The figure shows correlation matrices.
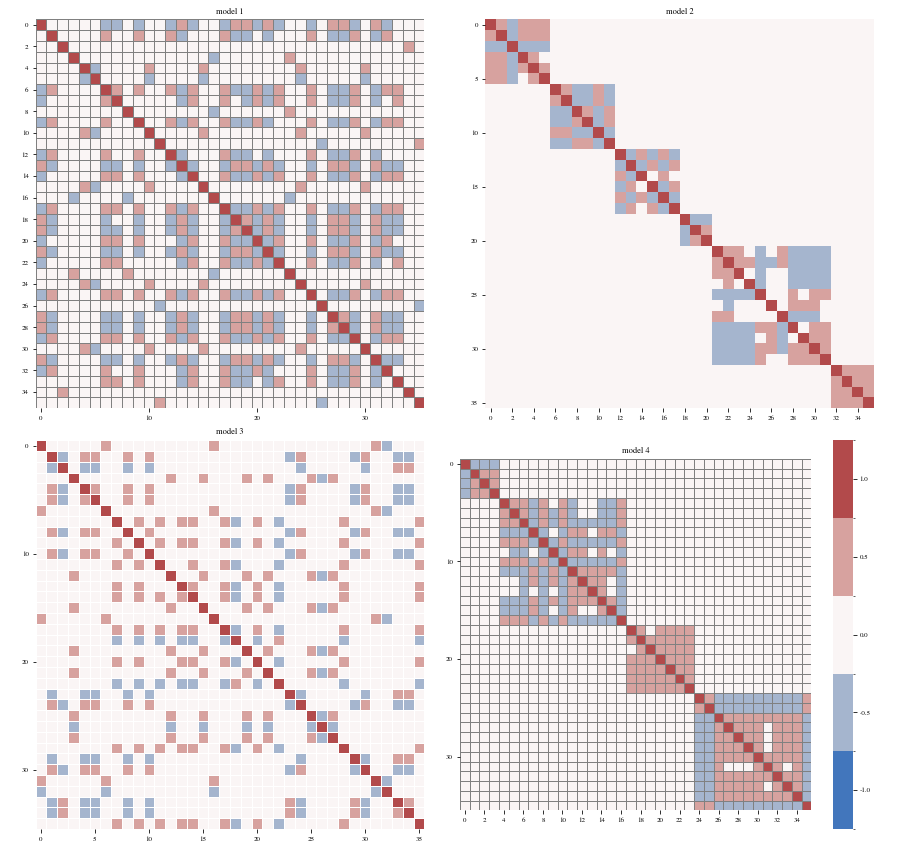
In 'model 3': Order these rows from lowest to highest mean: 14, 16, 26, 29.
26, 29, 16, 14
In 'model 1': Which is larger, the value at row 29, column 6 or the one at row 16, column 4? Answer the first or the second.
the first
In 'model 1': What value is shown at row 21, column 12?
-0.5
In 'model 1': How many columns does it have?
36
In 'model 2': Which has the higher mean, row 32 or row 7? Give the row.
32
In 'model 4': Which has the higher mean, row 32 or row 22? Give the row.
22
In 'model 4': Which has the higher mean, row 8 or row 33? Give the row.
33
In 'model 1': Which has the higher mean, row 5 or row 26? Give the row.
26
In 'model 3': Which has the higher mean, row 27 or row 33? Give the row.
27
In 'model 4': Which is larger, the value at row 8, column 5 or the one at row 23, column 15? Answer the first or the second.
the first
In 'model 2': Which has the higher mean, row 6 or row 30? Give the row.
30
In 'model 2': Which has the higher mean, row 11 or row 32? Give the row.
32
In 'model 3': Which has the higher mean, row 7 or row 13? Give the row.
7
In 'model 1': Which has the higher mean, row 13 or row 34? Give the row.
34
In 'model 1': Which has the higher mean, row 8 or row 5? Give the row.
8
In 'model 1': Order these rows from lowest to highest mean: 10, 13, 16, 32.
13, 16, 32, 10
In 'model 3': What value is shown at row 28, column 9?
0.5
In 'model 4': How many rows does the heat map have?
36
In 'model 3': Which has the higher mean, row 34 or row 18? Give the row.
34
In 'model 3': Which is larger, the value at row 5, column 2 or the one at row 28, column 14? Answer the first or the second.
the second
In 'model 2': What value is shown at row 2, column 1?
-0.5
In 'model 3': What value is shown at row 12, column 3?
0.5
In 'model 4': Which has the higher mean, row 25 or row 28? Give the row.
28
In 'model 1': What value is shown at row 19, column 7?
-0.5
